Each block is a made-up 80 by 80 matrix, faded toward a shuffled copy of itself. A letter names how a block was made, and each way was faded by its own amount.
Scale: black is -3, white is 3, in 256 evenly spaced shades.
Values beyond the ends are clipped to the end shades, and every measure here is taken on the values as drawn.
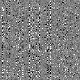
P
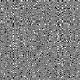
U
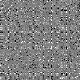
U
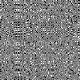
U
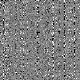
P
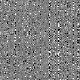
P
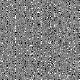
P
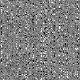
P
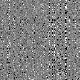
P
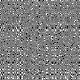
U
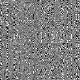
P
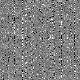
P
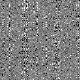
P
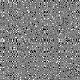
U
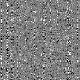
P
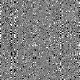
P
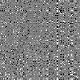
U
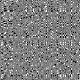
U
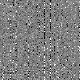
P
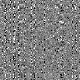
P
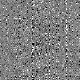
P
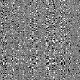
P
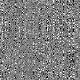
P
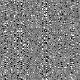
P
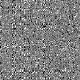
P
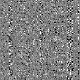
P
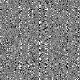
P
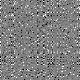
U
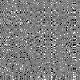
U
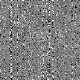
P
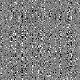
P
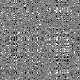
U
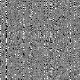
P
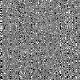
P
